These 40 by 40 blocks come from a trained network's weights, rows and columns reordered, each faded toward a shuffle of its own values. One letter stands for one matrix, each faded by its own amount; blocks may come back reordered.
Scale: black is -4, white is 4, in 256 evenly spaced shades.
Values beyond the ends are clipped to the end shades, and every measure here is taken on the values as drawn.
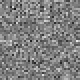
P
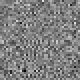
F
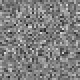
F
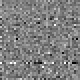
P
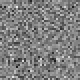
F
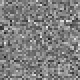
P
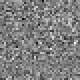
P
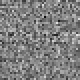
P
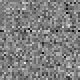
P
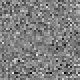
P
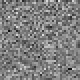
F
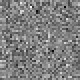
F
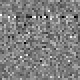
P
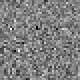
P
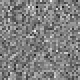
P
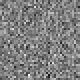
F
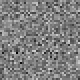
F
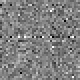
P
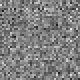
P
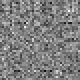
F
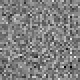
P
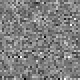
F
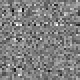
F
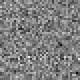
P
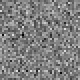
P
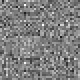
F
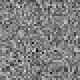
P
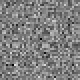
F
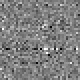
P
